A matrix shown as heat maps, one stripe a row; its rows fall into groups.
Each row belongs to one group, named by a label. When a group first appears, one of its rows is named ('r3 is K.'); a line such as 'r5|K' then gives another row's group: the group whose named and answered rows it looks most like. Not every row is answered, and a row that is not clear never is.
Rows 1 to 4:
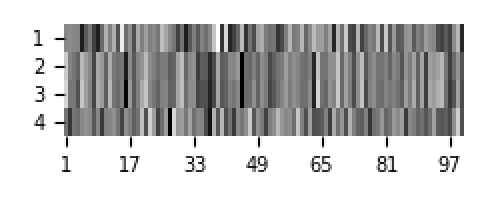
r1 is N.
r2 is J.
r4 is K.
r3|J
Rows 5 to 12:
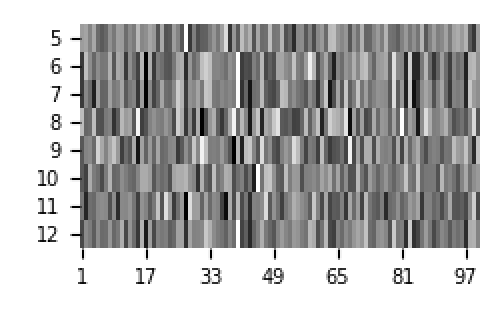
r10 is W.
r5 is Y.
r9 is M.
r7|K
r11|K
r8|N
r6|K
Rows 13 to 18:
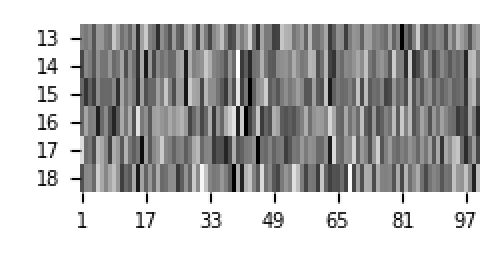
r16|N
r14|K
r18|M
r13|M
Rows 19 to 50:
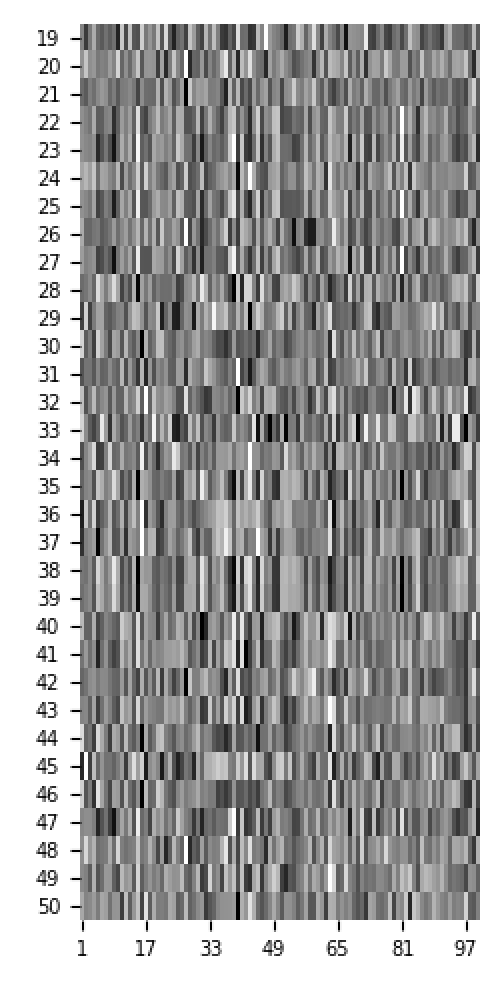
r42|K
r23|N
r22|N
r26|Y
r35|M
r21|K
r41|N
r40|N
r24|Y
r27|N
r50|Y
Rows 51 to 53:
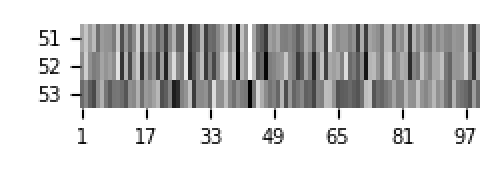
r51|Y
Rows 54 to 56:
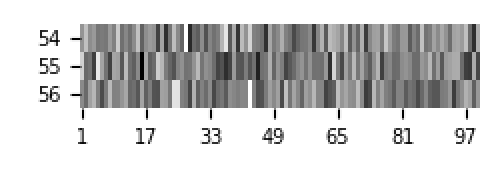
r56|W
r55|J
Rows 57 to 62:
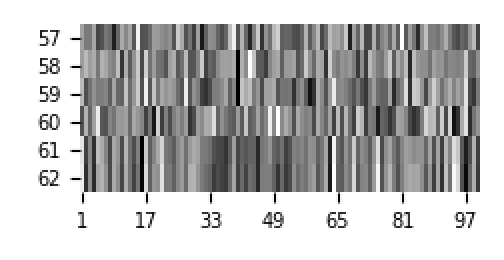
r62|J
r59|Y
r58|Y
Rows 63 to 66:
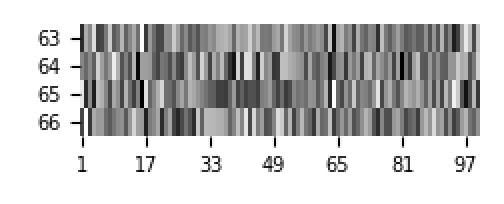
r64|M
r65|J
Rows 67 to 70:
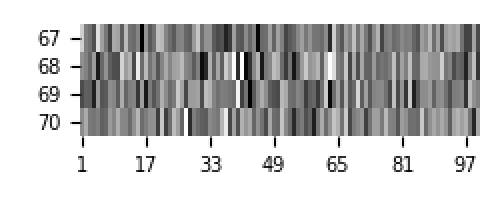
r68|N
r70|Y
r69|K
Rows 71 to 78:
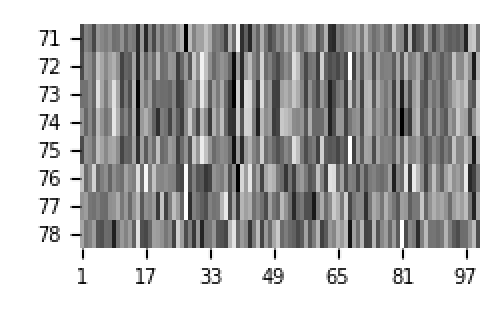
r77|Y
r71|K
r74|M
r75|M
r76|Y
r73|M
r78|N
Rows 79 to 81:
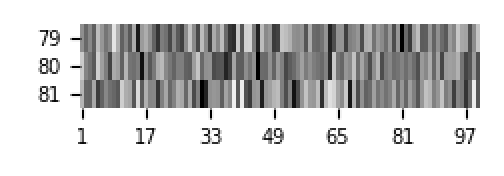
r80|J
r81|N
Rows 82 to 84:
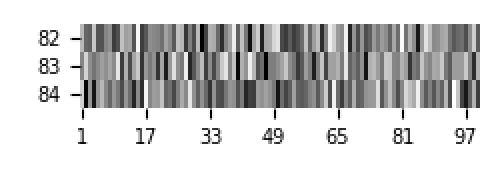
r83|Y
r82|N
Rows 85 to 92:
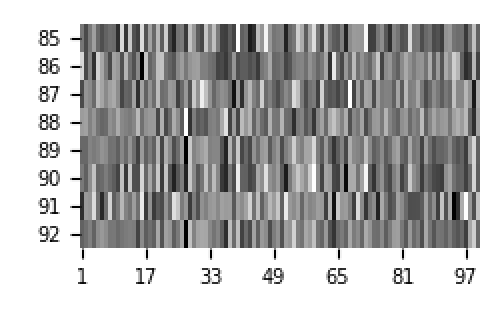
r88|Y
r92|K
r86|J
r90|K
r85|K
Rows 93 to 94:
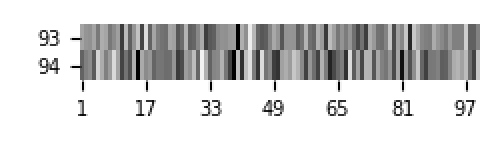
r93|Y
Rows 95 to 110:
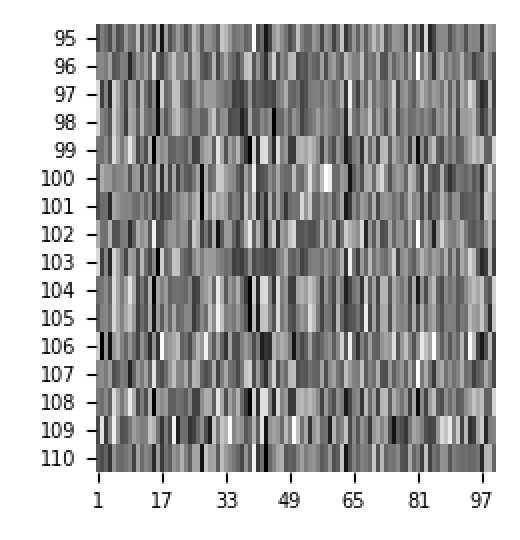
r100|K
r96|N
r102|N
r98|J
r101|K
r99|M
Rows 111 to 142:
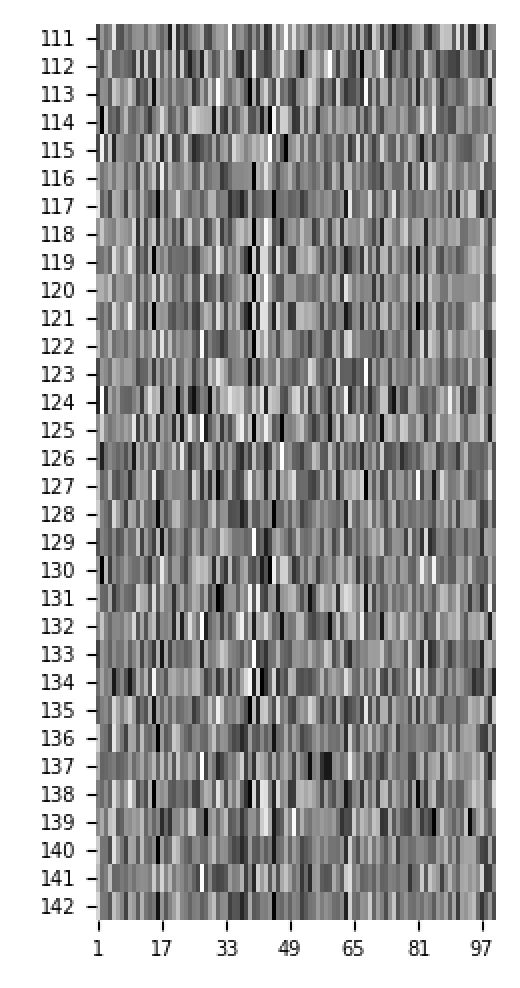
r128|J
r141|Y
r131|N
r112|K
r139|W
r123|M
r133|K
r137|Y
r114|W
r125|Y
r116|Y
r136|J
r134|N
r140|J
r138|M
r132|Y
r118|Y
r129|K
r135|M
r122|Y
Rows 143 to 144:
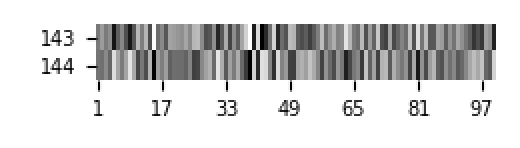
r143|N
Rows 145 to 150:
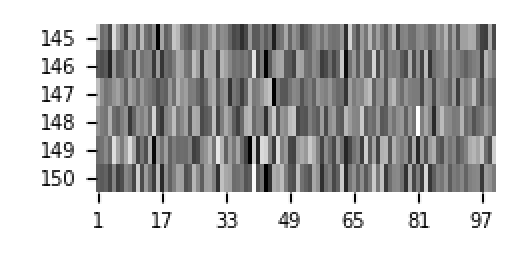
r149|M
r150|K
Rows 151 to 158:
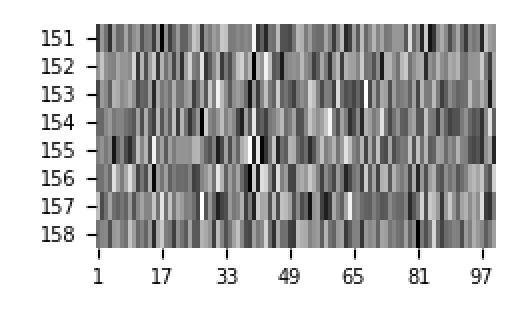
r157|Y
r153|M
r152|Y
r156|M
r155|N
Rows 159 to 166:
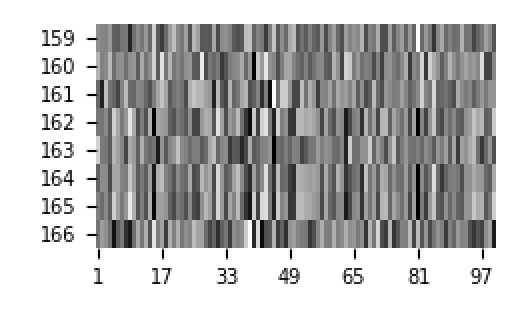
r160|Y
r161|W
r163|J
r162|M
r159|N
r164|M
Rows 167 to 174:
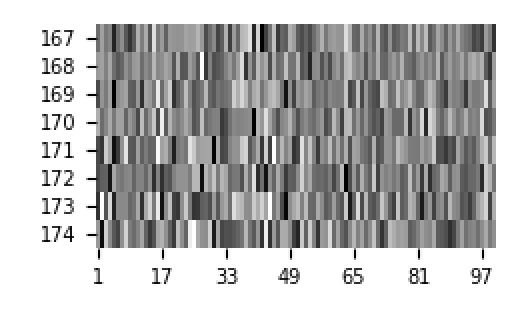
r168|Y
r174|W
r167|N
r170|Y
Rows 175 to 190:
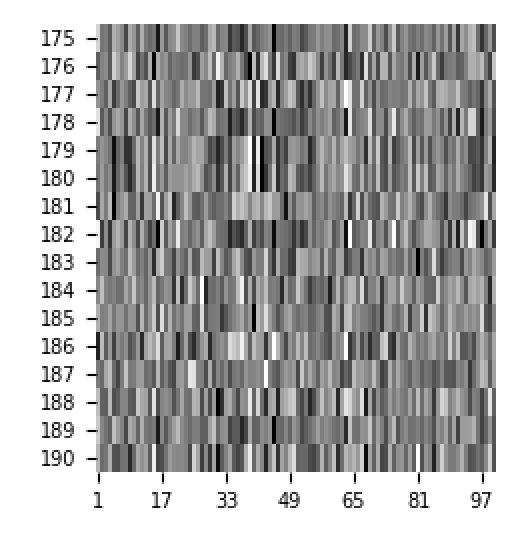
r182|J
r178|J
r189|J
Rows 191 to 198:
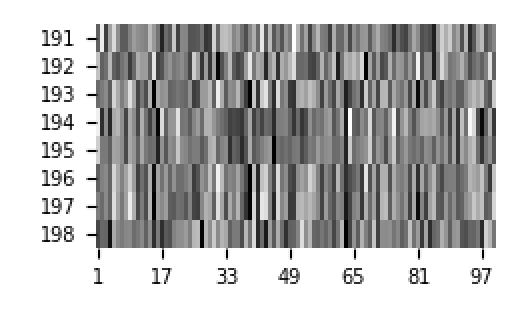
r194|J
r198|K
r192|N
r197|M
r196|M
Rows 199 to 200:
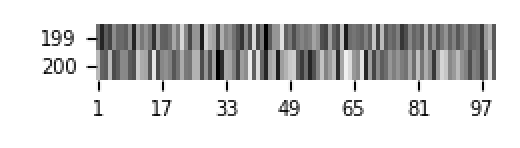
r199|K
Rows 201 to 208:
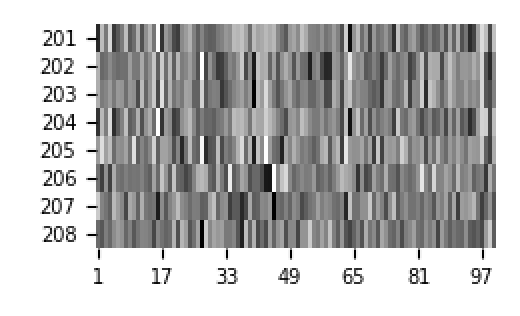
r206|W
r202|Y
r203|Y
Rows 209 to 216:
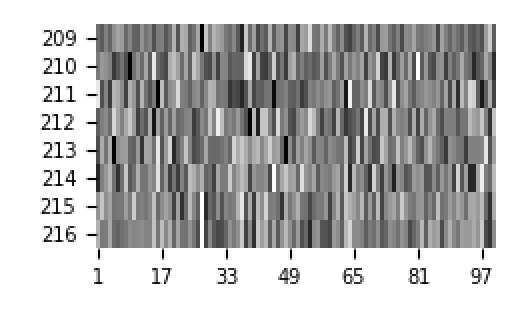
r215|Y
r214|W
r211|J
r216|Y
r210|N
